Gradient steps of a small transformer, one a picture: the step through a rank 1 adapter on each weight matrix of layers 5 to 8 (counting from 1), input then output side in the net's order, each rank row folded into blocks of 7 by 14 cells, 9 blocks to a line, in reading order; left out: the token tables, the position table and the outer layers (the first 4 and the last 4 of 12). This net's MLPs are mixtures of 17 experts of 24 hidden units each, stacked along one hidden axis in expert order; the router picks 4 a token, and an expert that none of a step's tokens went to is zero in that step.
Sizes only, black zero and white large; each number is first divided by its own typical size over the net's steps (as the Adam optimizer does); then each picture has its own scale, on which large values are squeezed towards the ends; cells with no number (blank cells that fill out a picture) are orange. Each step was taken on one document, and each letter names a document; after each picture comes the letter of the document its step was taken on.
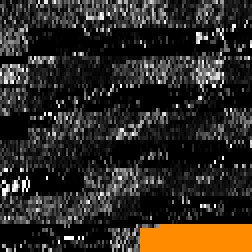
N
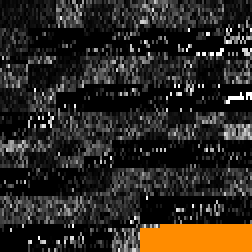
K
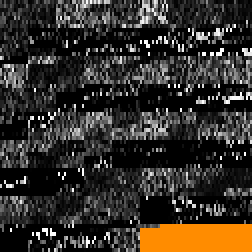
K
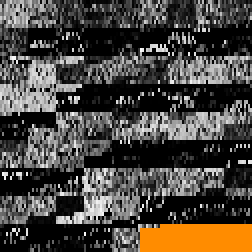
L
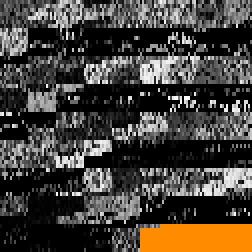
L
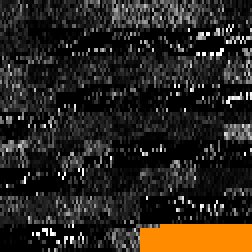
K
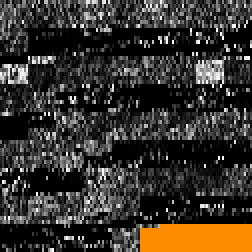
N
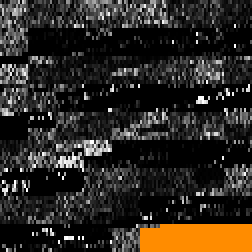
N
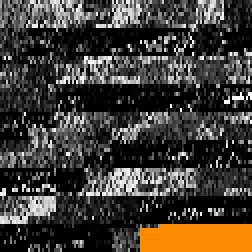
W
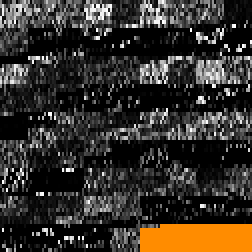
N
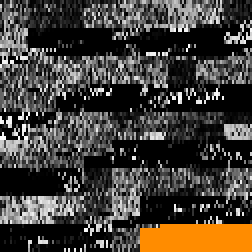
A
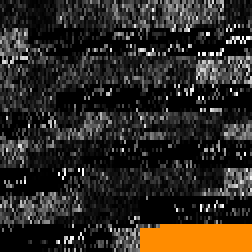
K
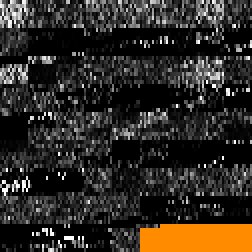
N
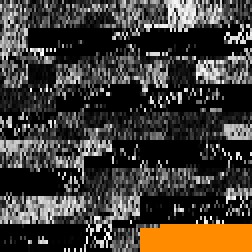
A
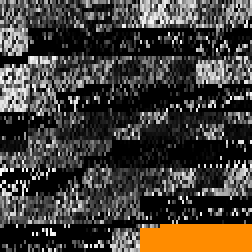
W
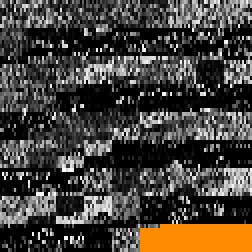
W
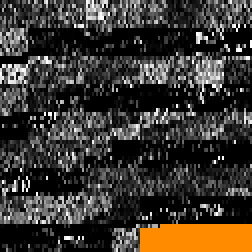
N
